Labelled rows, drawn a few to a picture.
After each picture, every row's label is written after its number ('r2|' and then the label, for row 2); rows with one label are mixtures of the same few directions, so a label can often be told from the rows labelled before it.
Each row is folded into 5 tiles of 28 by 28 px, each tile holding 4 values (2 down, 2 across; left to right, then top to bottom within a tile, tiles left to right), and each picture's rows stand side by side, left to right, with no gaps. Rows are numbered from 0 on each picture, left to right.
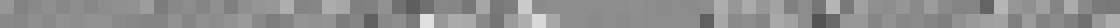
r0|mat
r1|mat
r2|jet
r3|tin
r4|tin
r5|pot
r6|mat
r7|mat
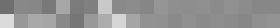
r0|tin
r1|mat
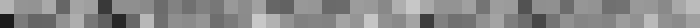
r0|tin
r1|pot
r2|jet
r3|tin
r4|jet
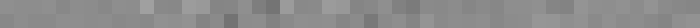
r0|tin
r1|jet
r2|jet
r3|pot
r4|mat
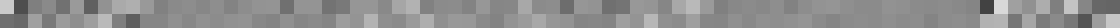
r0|mat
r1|mat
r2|jet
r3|tin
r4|jet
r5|mat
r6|jet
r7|mat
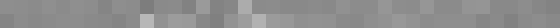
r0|tin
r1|tin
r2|tin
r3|jet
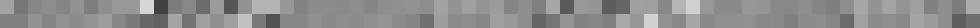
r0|mat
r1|mat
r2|mat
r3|pot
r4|jet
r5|jet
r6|pot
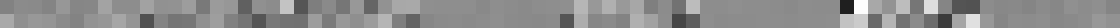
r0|tin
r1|tin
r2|mat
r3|tin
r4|pot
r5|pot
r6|mat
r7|pot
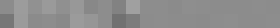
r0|pot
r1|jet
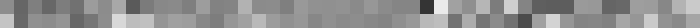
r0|pot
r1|tin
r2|mat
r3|mat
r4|jet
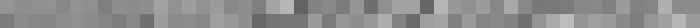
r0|tin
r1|pot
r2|mat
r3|mat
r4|tin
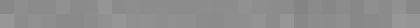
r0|tin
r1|tin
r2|pot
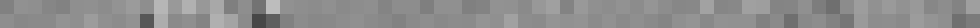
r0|jet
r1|pot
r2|tin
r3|jet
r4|mat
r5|jet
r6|pot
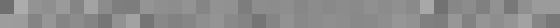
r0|mat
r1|tin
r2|pot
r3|mat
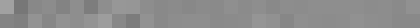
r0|mat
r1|pot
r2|pot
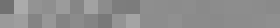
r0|mat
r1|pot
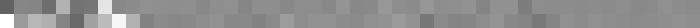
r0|tin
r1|tin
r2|tin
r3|tin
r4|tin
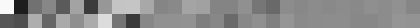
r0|mat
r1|jet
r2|pot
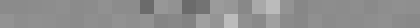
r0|tin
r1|jet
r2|mat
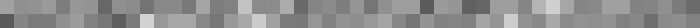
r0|tin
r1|tin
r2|mat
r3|jet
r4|jet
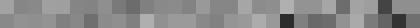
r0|jet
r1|tin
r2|tin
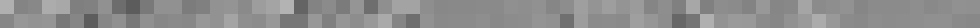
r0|jet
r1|jet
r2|mat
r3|pot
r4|pot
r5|tin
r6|mat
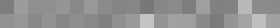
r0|mat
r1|tin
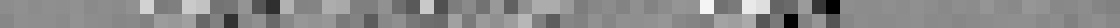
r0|pot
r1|jet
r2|jet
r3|mat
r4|mat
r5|jet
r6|tin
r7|jet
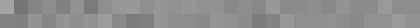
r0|mat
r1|pot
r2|tin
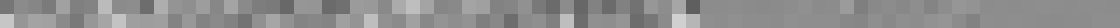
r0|tin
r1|mat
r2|jet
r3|jet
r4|pot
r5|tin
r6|mat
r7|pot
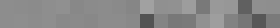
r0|jet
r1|tin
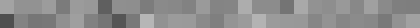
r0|tin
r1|tin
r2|mat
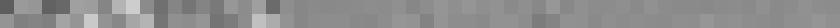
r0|jet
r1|pot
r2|pot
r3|pot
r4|mat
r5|tin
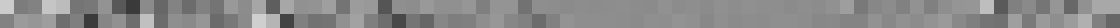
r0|jet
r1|pot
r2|tin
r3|tin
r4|tin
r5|pot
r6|mat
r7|mat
